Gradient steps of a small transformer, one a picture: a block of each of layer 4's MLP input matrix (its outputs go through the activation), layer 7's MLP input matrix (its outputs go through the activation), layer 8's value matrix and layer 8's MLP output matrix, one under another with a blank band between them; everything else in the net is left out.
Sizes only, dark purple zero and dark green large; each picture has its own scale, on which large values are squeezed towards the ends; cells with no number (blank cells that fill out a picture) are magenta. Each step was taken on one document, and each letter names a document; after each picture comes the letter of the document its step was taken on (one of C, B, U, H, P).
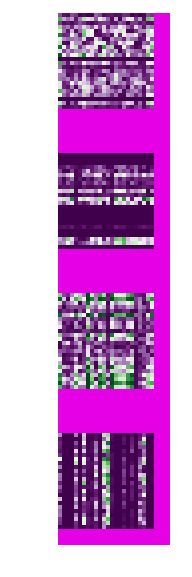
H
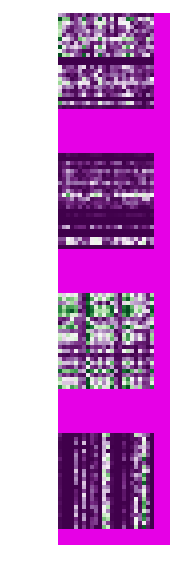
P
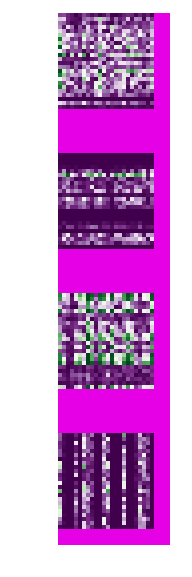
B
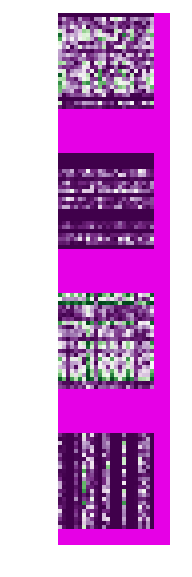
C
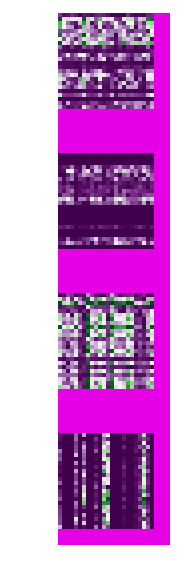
H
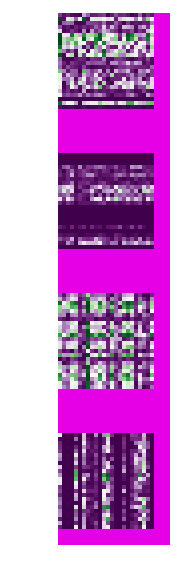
H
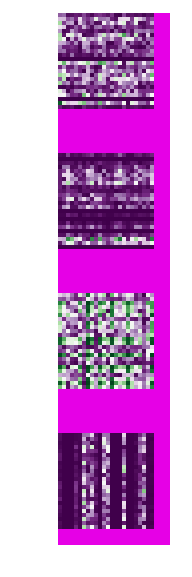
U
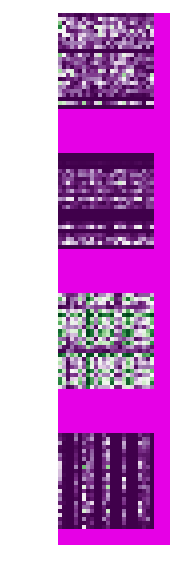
C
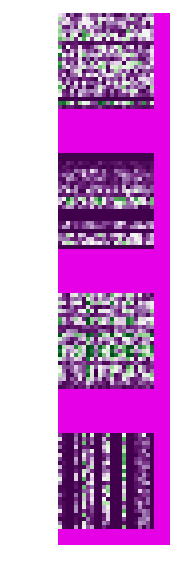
C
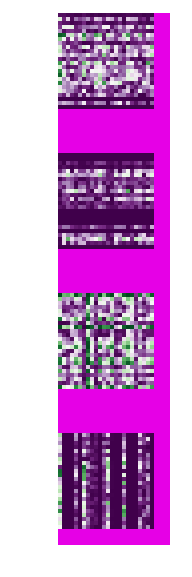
B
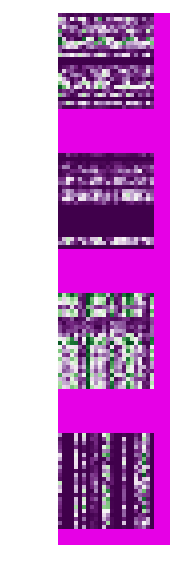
P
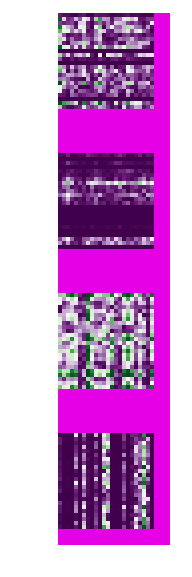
P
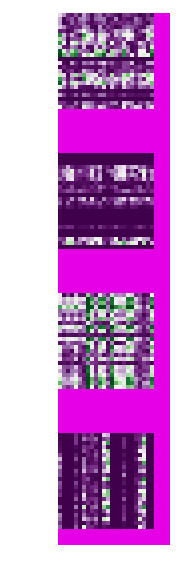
H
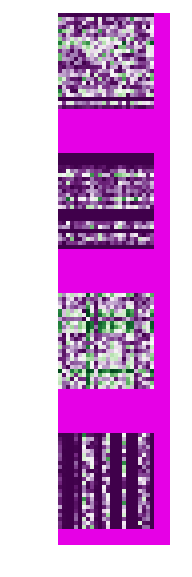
C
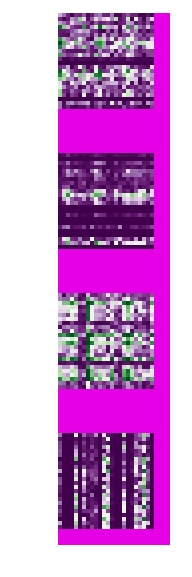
P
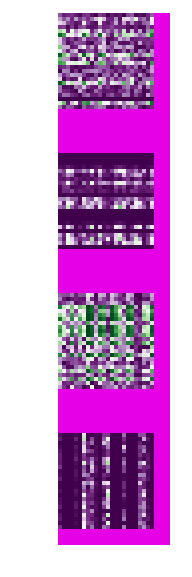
C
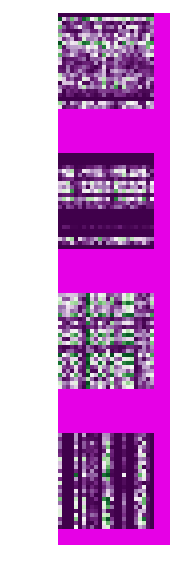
H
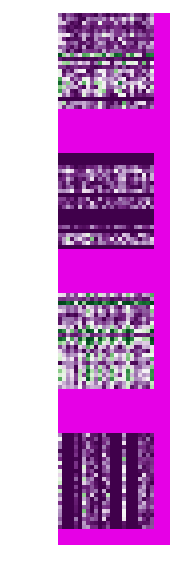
B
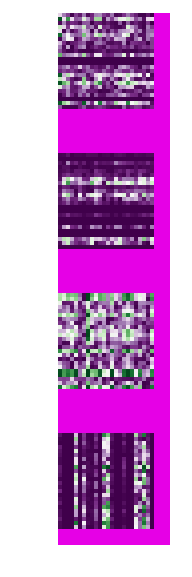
P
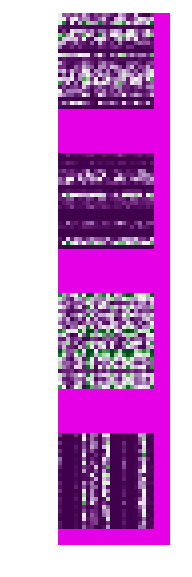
U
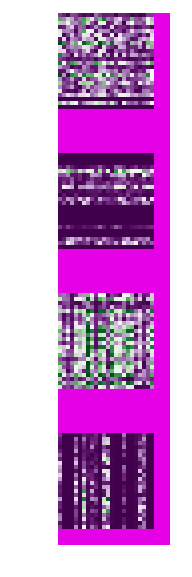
H
